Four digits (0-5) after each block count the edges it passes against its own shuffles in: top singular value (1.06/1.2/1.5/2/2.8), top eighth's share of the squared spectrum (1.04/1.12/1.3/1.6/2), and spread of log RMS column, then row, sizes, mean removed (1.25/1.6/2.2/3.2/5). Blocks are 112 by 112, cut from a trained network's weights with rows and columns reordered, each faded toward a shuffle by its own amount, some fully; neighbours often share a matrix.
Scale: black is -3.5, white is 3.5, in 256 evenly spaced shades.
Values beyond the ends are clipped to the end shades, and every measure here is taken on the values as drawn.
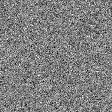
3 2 0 0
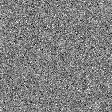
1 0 0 0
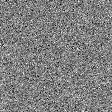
0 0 0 0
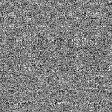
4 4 1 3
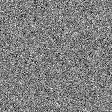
0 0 0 0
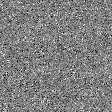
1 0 0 0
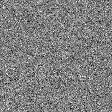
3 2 0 1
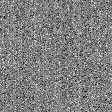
2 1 0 0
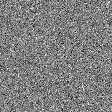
0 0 0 0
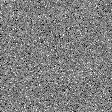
0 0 0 0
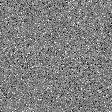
0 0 0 0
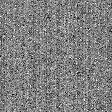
3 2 0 1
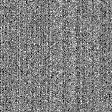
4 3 1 2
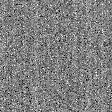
2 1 0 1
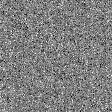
1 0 0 0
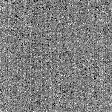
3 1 0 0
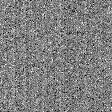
2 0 0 0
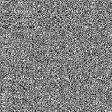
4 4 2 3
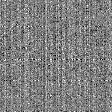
4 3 1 3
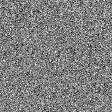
1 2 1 1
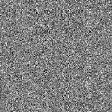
3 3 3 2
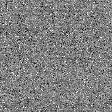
1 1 1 0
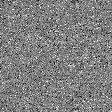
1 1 0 0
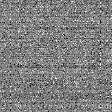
3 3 3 1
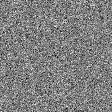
1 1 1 0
